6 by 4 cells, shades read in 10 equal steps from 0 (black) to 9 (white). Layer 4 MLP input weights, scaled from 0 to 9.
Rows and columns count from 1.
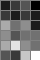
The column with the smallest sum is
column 4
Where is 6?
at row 3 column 1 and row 5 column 1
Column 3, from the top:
3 2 5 4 5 7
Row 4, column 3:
4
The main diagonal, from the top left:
1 1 5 4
